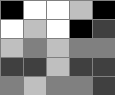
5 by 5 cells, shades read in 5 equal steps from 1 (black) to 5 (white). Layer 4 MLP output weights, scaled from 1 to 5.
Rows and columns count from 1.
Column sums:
15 18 21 13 10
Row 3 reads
4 3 4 3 3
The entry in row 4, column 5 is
2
